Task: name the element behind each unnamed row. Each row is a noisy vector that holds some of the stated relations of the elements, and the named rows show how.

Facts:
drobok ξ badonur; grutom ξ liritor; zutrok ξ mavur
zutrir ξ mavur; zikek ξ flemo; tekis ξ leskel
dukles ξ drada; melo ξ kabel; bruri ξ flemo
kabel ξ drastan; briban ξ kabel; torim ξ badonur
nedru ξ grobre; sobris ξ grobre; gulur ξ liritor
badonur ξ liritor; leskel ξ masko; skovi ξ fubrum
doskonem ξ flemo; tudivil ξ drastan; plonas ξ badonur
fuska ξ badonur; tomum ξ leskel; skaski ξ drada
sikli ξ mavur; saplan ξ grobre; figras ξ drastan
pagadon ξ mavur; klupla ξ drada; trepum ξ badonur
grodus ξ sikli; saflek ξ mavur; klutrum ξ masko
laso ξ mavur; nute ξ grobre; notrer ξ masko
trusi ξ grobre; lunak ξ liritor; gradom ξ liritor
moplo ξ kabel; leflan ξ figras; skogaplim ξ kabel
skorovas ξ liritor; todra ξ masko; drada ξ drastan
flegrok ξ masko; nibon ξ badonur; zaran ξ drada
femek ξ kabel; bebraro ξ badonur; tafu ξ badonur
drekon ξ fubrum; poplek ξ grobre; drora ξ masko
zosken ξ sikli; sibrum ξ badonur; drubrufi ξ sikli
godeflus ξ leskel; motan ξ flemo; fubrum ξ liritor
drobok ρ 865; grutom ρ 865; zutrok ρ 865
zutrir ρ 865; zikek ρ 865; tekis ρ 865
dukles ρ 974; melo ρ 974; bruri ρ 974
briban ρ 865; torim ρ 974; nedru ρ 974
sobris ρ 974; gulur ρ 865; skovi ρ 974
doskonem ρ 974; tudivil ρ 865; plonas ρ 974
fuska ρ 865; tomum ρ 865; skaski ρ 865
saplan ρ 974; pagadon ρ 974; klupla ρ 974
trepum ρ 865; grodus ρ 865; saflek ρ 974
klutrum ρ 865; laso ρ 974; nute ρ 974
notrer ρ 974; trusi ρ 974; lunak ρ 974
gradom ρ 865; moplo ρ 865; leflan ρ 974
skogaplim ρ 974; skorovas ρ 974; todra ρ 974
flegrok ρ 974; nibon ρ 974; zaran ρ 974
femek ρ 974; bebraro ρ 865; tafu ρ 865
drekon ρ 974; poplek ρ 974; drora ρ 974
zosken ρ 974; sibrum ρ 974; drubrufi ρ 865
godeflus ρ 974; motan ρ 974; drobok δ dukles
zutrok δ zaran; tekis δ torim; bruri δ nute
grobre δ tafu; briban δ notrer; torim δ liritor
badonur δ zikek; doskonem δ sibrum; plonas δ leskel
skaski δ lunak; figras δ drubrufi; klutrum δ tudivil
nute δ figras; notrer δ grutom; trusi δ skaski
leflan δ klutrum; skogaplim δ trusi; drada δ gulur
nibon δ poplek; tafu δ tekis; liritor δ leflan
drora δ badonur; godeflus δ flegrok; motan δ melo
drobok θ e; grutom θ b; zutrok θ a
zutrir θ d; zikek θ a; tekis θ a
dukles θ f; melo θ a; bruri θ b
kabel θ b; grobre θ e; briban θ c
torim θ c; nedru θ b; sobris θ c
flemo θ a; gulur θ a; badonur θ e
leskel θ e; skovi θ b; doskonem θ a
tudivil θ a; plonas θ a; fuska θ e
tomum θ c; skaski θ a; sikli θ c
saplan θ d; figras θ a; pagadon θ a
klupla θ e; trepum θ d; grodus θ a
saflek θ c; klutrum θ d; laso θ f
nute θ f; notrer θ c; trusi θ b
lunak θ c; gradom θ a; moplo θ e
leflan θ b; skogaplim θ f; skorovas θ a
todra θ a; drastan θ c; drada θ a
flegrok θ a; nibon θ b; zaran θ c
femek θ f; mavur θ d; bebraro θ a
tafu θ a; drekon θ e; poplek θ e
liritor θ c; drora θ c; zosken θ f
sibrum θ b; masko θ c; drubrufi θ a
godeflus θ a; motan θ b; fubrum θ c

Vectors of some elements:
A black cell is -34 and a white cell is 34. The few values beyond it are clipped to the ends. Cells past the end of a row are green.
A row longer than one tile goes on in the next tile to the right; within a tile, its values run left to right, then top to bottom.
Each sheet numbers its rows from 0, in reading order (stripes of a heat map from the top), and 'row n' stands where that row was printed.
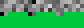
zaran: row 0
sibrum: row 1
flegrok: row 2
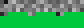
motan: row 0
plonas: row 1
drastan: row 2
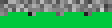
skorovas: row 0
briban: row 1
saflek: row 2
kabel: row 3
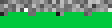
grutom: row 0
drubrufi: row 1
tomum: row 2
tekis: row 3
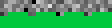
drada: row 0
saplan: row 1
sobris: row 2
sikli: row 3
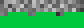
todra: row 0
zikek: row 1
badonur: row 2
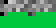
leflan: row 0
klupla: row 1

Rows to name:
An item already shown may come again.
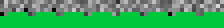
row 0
masko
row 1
drada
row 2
drekon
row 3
lunak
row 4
mavur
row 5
grobre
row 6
zaran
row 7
zutrir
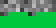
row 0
nibon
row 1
leskel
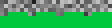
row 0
trepum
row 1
mavur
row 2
tafu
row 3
tudivil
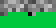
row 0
melo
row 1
sobris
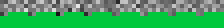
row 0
tudivil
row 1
tudivil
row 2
notrer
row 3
grobre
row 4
klutrum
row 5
plonas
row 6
trepum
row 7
pagadon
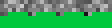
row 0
melo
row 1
drora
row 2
grobre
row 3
sobris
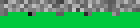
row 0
zutrir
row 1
moplo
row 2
skovi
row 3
leskel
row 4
flemo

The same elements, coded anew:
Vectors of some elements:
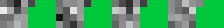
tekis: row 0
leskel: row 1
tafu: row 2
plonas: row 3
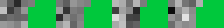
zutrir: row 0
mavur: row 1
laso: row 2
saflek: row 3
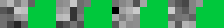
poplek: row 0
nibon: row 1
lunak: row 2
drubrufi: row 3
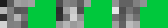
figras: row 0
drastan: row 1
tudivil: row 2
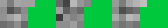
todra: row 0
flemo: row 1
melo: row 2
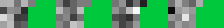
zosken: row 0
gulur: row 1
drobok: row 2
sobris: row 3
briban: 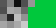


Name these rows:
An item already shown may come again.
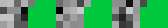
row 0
dukles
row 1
lunak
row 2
moplo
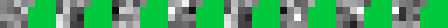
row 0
plonas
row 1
nute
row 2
fubrum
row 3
leflan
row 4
nute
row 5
zaran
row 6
drekon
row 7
klutrum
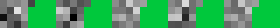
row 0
leskel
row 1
grutom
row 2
skorovas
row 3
skovi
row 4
skorovas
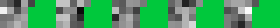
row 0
tekis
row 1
dukles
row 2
drada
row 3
tomum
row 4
drekon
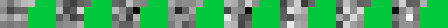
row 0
melo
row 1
trepum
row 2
kabel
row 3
saplan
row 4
femek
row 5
liritor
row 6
torim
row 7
zaran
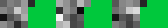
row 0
grobre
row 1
skogaplim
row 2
badonur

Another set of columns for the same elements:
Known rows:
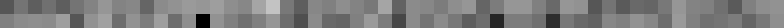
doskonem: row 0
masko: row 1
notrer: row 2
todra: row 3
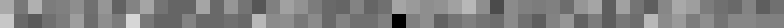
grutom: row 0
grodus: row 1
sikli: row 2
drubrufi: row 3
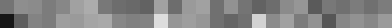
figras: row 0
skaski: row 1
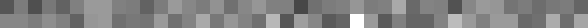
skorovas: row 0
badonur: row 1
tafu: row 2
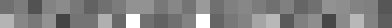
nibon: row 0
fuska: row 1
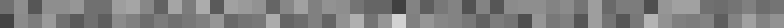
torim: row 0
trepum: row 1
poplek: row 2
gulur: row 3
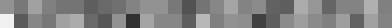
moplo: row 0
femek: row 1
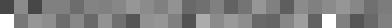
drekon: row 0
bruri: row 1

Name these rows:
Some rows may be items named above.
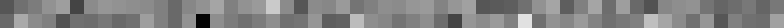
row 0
saplan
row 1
liritor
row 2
kabel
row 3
tekis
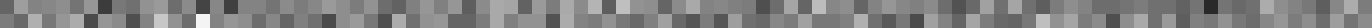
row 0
grobre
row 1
drekon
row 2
nute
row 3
zutrir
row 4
klutrum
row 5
tudivil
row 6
plonas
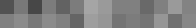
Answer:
skorovas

